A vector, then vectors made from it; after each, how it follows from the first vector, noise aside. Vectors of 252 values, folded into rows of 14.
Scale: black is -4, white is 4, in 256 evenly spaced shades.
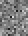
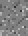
partly zeroed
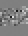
partly zeroed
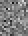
wrapped around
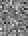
wrapped around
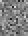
wrapped around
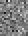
wrapped around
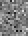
wrapped around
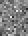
negated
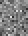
negated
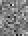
wrapped around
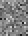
wrapped around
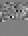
partly zeroed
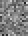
wrapped around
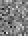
wrapped around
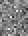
negated
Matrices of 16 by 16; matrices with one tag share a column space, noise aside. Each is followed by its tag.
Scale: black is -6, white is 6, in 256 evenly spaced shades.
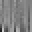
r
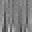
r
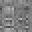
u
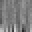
r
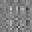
u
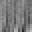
r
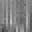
r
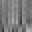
r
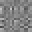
u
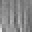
r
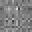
u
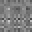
u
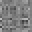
u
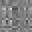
u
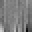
r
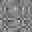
u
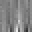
r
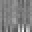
r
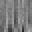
r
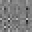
u
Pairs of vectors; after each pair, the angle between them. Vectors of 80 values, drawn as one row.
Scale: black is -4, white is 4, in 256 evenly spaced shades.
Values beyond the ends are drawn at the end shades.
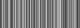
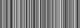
nearly parallel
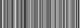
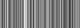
partly opposed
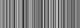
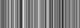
partly opposed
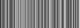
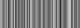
partly opposed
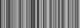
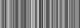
nearly opposite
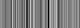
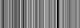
orthogonal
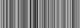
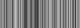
partly aligned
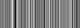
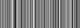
nearly parallel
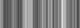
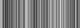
partly aligned
